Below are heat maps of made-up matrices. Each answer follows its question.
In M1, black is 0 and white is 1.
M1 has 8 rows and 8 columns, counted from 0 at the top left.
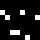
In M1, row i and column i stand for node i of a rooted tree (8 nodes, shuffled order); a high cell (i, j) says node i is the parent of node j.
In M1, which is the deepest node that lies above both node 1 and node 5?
3
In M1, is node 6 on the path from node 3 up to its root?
yes
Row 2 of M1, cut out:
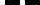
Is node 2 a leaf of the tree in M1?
no
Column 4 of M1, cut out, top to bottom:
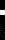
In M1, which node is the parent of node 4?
2
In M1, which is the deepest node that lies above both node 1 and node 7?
3
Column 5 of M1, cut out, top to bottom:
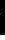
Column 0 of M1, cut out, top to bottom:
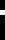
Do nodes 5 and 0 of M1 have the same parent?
no
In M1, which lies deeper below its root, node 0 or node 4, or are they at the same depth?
the same depth
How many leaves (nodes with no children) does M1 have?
4
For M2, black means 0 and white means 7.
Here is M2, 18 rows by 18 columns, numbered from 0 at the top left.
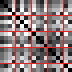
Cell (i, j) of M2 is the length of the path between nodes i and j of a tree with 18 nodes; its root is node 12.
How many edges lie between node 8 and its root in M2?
3
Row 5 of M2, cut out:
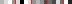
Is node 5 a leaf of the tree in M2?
yes
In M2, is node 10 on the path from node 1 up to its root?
yes
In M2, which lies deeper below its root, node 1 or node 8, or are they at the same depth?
the same depth
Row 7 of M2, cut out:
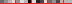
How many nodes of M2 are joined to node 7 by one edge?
1
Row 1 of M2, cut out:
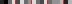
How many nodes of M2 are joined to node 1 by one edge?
2
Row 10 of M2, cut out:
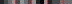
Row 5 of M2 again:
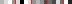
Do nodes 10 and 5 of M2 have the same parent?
no
